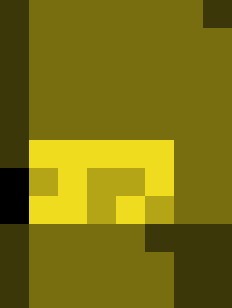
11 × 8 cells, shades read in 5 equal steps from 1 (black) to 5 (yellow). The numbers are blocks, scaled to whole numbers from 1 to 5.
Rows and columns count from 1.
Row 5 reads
2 3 3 3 3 3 3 3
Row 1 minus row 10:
0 0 0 0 0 0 1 0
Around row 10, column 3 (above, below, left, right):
3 3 3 3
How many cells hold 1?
2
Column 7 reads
3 3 3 3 3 3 3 3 2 2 2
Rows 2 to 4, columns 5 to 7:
3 3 3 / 3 3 3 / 3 3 3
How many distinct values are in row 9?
2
